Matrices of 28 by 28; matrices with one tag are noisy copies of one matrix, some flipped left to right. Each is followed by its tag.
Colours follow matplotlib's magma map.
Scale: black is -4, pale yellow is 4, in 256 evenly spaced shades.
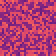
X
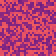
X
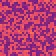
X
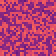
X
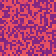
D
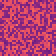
D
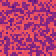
X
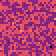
X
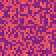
D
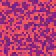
X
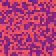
X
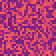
D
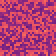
X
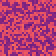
X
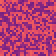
X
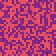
D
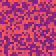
X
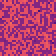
D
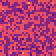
X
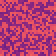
X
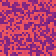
X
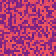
D
